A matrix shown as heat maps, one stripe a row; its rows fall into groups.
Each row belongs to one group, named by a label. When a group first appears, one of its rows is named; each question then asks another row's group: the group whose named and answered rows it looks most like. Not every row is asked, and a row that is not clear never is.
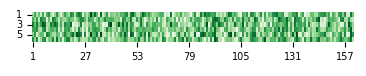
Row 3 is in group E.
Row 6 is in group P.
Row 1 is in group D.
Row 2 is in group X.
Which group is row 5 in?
D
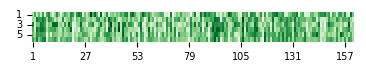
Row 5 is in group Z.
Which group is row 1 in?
D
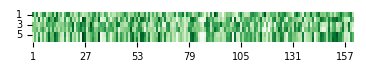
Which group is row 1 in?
P
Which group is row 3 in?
X
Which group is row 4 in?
X
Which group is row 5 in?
D
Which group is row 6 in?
D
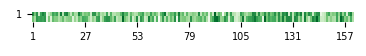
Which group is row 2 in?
Z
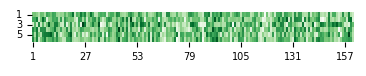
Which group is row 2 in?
E
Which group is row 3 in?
D
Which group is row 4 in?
E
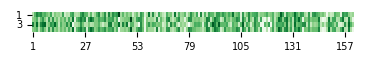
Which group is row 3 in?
E
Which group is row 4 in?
X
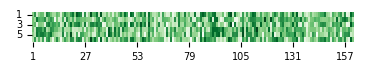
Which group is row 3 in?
D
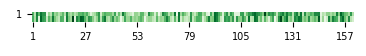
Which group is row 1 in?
Z
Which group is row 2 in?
X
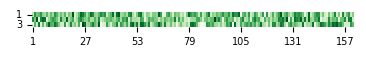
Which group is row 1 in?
X
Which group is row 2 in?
E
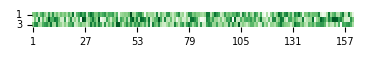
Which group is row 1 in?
X
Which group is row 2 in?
D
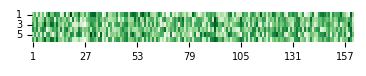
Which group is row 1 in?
D
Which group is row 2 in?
P
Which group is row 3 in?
P
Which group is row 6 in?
P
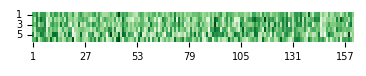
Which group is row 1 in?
E
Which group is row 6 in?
P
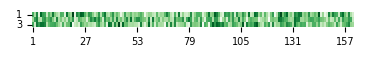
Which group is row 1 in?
X
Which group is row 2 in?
P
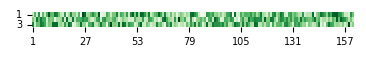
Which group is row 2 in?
Z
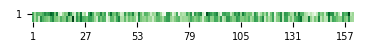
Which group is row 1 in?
X
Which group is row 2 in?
X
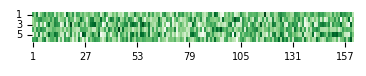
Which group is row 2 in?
X
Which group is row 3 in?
D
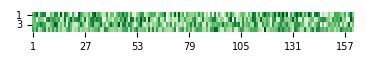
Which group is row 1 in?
E
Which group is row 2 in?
D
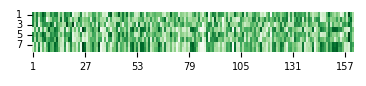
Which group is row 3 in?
P
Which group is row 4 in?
D
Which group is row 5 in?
E
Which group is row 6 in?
P
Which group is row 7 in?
D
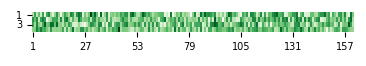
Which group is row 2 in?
E
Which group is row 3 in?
P
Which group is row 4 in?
Z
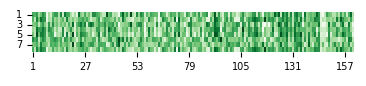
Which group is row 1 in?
E
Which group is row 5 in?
Z
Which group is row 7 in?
X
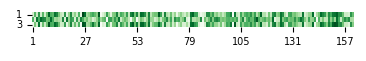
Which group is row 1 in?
D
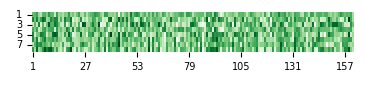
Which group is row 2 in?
E
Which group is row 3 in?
D
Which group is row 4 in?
P
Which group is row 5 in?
X
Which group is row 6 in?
P
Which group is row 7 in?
Z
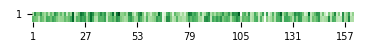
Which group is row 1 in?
X
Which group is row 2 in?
X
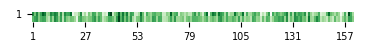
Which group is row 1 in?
E
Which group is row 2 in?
E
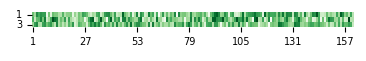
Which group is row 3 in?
P
